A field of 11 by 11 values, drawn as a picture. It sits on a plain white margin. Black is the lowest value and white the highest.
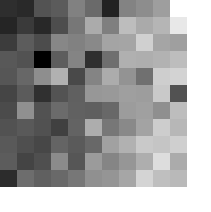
Ninth with the lowest average: top left. Slope: up to the right. Average level on the scale: 50%.
